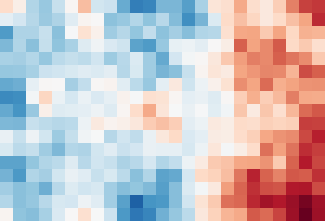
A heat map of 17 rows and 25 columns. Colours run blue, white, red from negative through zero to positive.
There is an overall slope up to the right. There are no regular stripes. There are no lone odd cells. The ninth with the highest average is the bottom right. No row or column stands out. The texture is blotchy.
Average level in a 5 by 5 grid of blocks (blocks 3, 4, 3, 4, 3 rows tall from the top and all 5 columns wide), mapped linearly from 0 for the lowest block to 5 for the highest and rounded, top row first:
1 1 0 2 3 / 1 1 1 3 4 / 1 2 2 2 3 / 1 1 1 3 4 / 1 1 0 3 5
